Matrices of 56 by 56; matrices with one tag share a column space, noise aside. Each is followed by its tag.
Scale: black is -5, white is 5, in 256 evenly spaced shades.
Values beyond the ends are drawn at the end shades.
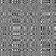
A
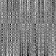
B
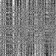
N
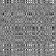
A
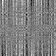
N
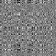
A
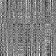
B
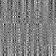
B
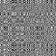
A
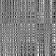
B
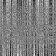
N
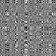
A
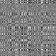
A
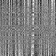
N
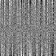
N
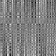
B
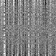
N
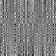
B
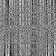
N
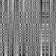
B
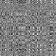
A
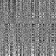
B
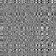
A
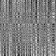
B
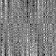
B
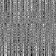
B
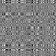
A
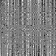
N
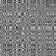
A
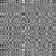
A
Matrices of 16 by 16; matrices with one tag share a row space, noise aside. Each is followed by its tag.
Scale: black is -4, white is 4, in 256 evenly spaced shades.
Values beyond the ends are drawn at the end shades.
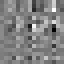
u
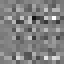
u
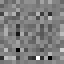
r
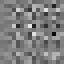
u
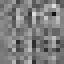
u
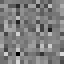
r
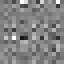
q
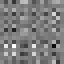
q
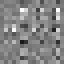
q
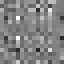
r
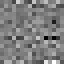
u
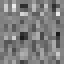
q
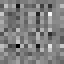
r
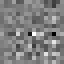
u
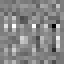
q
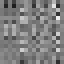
q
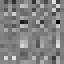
q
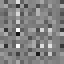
r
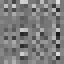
q
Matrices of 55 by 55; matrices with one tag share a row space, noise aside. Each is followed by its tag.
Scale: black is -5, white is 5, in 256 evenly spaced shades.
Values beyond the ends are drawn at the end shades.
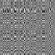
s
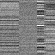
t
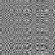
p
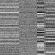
t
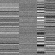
t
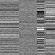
t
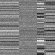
t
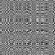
p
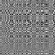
p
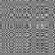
p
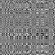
p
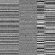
t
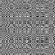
p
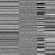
t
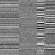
t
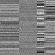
t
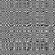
p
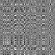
s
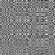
p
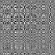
s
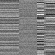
t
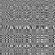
p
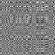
p
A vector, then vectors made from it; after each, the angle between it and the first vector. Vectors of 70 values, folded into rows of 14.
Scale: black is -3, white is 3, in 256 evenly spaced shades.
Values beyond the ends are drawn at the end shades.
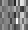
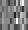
nearly parallel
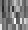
orthogonal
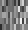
partly aligned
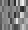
nearly parallel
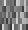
partly aligned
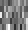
orthogonal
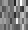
nearly parallel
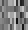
nearly opposite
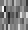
orthogonal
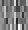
partly opposed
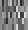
partly opposed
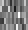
orthogonal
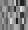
nearly opposite
